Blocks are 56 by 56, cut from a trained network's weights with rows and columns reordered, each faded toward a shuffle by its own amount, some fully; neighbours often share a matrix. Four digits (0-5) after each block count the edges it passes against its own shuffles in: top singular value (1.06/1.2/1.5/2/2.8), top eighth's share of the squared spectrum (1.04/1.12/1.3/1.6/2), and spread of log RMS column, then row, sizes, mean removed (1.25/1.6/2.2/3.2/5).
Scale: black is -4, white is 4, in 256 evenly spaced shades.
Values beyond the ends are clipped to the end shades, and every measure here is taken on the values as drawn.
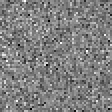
0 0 0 0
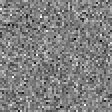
2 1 0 0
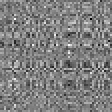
5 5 2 3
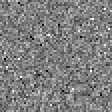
0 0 0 0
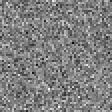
1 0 0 0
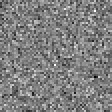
1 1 0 0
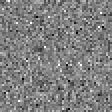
2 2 0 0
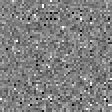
3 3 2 1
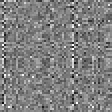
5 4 3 2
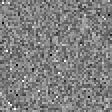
0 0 0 0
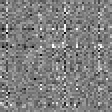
4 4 3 2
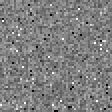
0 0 0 0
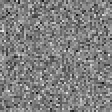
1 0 0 0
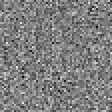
3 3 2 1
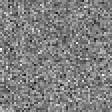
2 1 0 0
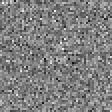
1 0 0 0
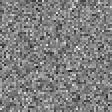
0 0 0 0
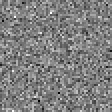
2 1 0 0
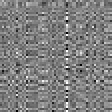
5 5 3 3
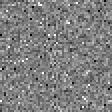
2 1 0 0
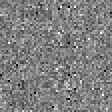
3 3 1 0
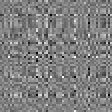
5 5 3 3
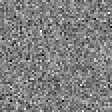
2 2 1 0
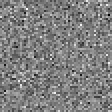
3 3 1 1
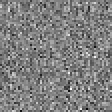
3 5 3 2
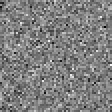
0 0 0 0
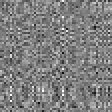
4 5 3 2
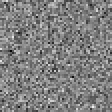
3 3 1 1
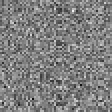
4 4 1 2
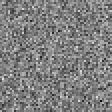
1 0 0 0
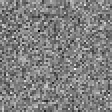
2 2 0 0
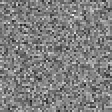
1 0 0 0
